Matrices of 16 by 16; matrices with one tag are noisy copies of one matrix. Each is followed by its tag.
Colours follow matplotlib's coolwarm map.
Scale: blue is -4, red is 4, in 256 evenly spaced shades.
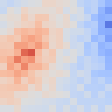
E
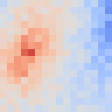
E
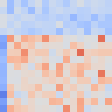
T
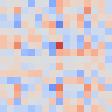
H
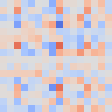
H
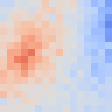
E
